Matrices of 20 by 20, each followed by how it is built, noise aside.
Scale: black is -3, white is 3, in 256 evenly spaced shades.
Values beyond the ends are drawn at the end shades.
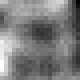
smooth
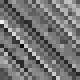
Toeplitz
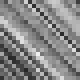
Toeplitz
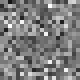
noise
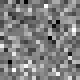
noise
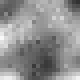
smooth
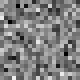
noise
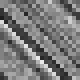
Toeplitz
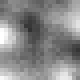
smooth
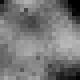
smooth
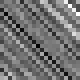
Toeplitz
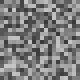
noise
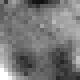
smooth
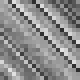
Toeplitz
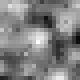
smooth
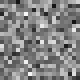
noise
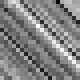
Toeplitz
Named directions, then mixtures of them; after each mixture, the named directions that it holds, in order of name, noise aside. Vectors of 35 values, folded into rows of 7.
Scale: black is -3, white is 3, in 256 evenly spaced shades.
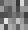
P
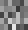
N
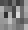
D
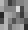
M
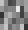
M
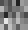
D, P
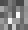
D, N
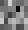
M, N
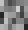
M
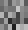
N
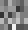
N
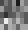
D, P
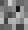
M, N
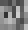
D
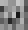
D, N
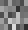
N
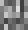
M, P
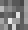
D, N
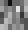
D, M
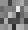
M, N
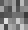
P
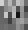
D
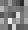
D, N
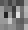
D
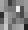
M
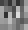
D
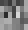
D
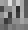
D, M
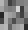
M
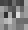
D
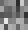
P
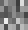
P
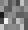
M, P
